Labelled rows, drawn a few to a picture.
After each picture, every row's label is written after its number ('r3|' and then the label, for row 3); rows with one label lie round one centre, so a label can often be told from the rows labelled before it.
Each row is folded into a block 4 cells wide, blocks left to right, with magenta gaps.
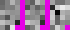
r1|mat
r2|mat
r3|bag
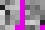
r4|bag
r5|mat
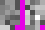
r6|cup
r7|bag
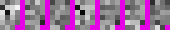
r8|bag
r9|mat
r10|cup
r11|bag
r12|mat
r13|mat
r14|cup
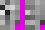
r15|bag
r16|mat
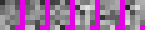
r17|cup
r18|cup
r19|cup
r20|bag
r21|mat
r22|bag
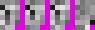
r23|bag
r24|bag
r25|bag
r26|mat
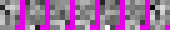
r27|bag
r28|cup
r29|mat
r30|mat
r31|cup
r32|mat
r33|bag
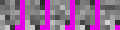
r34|cup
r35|cup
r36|mat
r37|cup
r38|mat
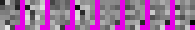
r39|cup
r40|bag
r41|cup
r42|bag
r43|mat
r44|mat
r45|mat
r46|mat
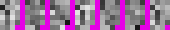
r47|bag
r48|cup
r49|mat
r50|bag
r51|cup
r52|cup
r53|bag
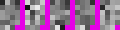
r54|cup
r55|bag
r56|cup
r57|cup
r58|bag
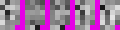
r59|bag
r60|cup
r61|cup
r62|bag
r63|bag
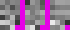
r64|mat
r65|cup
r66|mat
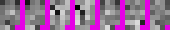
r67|cup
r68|cup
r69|bag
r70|bag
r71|cup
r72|mat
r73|cup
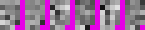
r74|mat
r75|mat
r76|bag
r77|cup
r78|bag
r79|cup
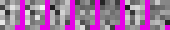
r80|bag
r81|bag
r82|bag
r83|cup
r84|cup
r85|bag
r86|mat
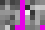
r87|cup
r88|bag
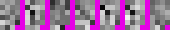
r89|mat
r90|bag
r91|cup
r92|mat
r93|bag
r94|bag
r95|cup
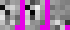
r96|bag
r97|bag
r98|mat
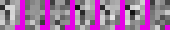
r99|bag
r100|mat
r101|cup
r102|bag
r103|bag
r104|bag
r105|cup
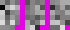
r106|bag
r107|cup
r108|mat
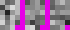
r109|bag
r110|cup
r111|mat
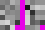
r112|mat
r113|bag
